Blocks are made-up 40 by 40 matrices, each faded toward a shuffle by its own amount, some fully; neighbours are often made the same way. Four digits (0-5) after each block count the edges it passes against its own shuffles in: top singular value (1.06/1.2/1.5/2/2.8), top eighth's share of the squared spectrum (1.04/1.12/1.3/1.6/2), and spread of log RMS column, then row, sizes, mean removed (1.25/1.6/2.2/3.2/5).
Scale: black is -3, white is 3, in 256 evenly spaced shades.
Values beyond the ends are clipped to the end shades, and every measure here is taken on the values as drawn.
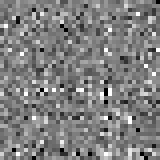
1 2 2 2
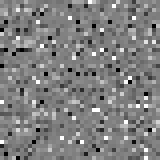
2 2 0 0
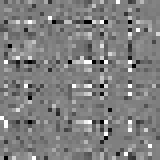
4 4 2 2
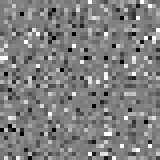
3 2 0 1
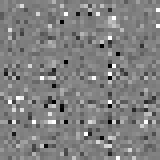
3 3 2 1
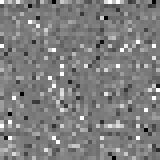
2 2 0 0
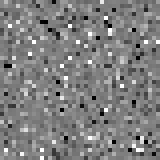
0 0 0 0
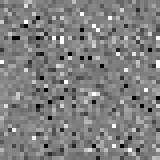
2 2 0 1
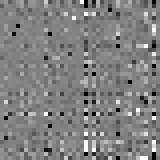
4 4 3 2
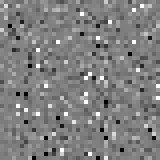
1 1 0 0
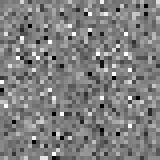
0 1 0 0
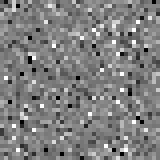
0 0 0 0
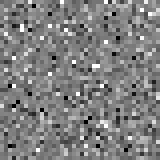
0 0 0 0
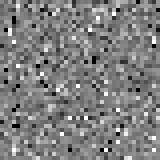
0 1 0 0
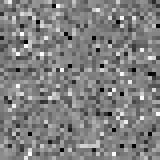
0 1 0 0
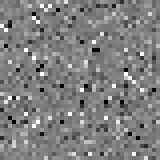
0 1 0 0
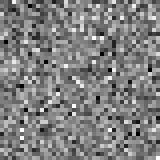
2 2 1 0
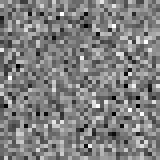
0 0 1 0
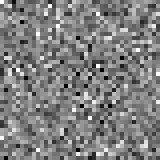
0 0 0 0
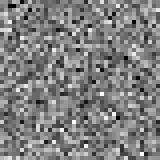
1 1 0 0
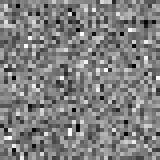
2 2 0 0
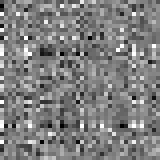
4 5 3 2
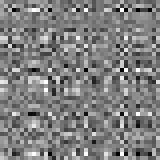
4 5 3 4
